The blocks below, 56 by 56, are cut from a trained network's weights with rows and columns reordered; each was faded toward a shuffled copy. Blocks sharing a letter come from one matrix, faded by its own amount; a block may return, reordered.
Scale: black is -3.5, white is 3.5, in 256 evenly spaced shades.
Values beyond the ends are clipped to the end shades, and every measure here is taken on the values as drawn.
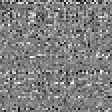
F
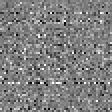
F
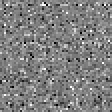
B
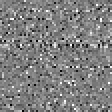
B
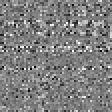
F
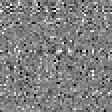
B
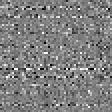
F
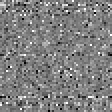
B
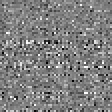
F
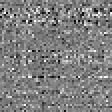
F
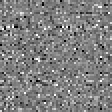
B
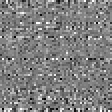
F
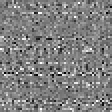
F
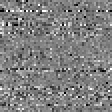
F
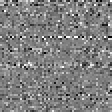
F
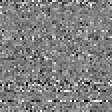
F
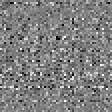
F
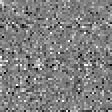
B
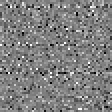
B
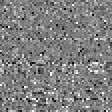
B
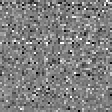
B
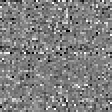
B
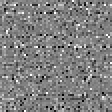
B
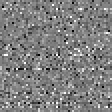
B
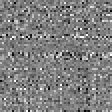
F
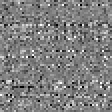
F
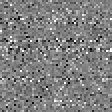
B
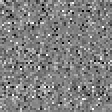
B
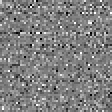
B
